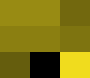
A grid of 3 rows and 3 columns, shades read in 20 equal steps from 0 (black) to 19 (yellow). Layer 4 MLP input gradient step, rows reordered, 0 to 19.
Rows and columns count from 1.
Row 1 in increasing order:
9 12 12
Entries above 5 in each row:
3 3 2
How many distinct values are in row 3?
3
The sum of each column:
31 23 38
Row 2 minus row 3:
3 11 -9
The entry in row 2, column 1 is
11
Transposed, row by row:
12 11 8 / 12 11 0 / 9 10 19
